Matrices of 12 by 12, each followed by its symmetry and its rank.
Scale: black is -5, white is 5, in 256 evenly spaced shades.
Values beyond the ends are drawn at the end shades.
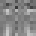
neither, rank two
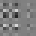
neither, rank one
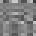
neither, rank two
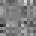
antisymmetric, rank two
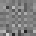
neither, rank two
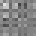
symmetric, rank two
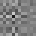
neither, rank two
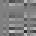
neither, rank one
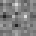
antisymmetric, rank two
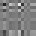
neither, rank one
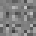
antisymmetric, rank two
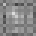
symmetric, rank two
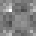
symmetric, rank two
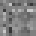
antisymmetric, rank two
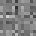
antisymmetric, rank two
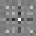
symmetric, rank two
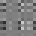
neither, rank one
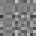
antisymmetric, rank two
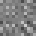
symmetric, rank two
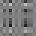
neither, rank one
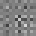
symmetric, rank two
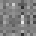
neither, rank two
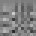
neither, rank two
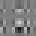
neither, rank one
